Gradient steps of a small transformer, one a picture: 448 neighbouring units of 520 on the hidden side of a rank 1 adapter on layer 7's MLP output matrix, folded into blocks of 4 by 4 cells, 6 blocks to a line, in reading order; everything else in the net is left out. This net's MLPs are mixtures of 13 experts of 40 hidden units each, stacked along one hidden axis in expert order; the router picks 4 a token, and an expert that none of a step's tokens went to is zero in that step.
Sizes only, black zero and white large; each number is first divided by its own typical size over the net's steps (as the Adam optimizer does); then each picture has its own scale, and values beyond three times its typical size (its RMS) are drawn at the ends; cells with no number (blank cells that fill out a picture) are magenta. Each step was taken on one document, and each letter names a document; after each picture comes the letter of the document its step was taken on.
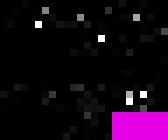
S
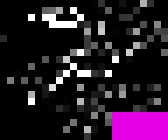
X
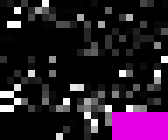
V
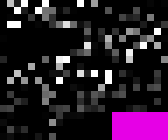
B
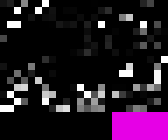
V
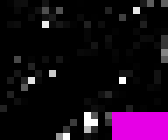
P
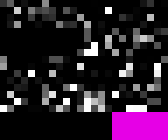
V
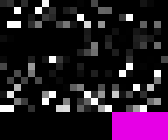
V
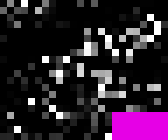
B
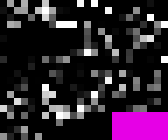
B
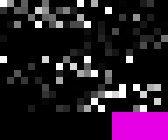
B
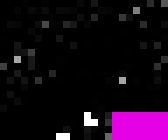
P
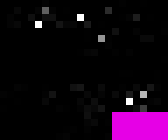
S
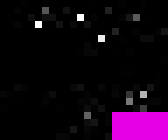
S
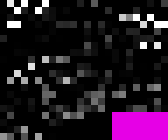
B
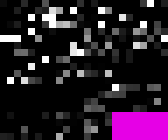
X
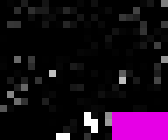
P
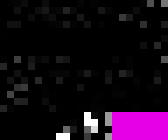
P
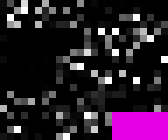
B
